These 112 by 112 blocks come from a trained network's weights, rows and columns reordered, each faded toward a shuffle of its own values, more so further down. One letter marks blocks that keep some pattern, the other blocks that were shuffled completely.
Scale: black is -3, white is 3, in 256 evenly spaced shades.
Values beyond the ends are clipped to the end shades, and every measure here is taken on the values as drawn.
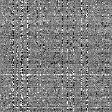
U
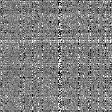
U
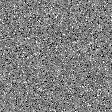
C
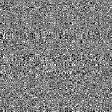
U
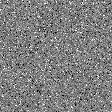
C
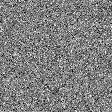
C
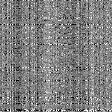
U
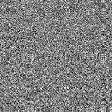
U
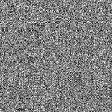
U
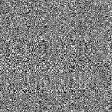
U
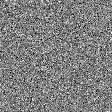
C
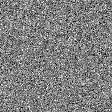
C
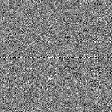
U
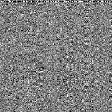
U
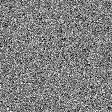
C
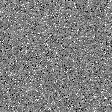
C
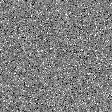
C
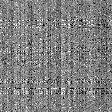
U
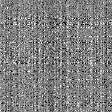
U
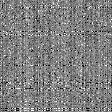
U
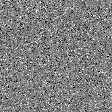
C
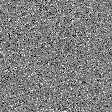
C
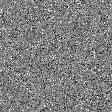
C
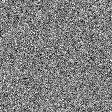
C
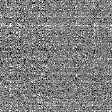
U
